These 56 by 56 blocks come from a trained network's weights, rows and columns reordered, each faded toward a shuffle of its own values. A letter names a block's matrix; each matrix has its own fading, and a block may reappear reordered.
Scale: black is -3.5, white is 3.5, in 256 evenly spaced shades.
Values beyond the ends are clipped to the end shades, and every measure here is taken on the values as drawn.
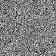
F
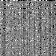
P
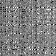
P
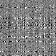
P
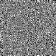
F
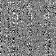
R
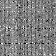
P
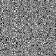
F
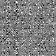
R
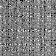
P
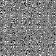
R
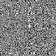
F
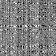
P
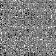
R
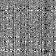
P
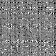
P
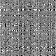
P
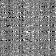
P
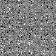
R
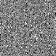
F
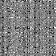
P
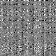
P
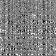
P
